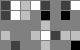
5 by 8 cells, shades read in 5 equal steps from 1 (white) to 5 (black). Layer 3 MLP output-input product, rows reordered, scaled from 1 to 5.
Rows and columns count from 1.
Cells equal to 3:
18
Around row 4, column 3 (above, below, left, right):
3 3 3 2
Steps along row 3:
same same same down up same same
